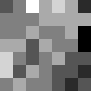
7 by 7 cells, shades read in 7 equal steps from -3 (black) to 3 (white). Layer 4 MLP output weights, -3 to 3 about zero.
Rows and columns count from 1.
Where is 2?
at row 1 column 5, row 5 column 1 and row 6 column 1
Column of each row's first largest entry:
3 4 3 1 1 1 2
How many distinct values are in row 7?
4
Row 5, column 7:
-1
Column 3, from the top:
3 0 1 -1 -1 1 0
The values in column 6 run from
-2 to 1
